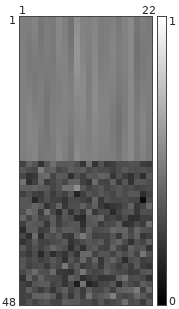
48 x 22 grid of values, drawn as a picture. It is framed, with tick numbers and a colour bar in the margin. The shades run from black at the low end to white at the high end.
The table splits into 2 rows of 1 panel. Panel 1,1: middling, streaked downward, faint in contrast. Panel 2,1: low, fine-grained.
